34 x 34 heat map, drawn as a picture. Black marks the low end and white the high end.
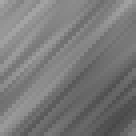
The bottom right is the ninth with the lowest average. Values rise toward the top left. The halves do not mirror each other. No single row or column stands out from its neighbours. The top left is the ninth with the highest average. The grain runs diagonally up to the right.
